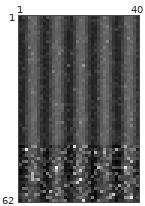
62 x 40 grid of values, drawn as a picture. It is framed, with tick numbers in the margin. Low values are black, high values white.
Slope: none. Average level on the scale: 30%. Seam: horizontal, 70% of the way down, the top part calmer. Stripes: upright, repeating 5 times.
